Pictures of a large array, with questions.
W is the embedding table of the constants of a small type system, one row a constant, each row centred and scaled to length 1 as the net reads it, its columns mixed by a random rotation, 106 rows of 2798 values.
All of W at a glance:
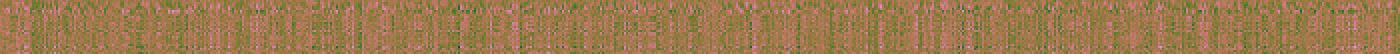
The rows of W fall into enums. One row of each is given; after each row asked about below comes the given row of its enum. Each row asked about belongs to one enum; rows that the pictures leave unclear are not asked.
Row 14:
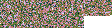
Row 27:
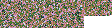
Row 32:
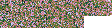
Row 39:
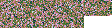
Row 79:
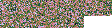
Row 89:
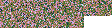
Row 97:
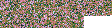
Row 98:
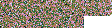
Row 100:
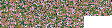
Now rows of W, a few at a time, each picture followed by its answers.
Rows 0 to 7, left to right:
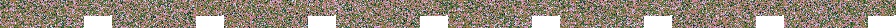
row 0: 100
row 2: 98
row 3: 79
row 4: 100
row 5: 100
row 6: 97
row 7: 89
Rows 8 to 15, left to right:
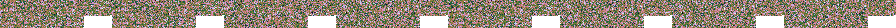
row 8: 100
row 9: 100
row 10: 97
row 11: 14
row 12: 100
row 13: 14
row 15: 27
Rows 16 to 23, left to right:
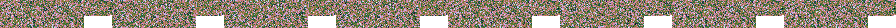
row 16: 39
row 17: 27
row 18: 27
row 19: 27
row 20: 39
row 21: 79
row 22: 39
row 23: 39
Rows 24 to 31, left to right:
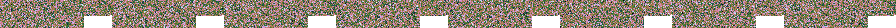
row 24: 89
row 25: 39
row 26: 79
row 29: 98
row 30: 14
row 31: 79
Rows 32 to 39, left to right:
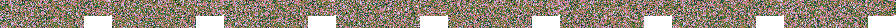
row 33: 98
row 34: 32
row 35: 14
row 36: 98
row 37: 97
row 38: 32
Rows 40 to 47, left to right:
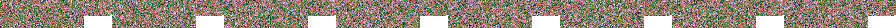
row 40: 98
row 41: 14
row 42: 32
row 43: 89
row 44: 97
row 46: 32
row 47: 97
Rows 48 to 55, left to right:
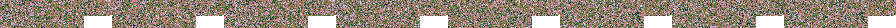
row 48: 32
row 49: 97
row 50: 32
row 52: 98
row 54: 79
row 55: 27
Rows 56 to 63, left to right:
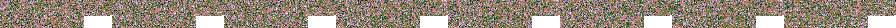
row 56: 97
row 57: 14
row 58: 14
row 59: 32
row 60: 32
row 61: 89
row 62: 32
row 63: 100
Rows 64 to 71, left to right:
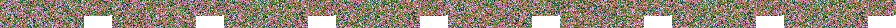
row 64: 39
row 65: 97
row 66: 27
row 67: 27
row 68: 79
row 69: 100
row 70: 27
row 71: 27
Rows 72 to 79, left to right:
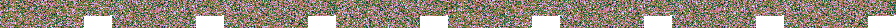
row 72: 100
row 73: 14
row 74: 79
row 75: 39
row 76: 100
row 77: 14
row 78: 14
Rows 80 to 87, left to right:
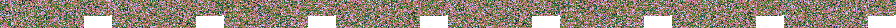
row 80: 32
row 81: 79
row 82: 100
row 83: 27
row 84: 79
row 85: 100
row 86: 27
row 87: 14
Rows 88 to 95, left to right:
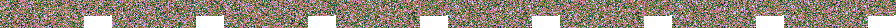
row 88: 97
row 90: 79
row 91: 27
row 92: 14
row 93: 27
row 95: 14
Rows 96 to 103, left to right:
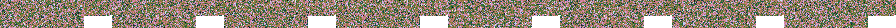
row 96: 27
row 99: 98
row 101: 97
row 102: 32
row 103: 89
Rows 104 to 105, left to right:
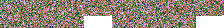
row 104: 14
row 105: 89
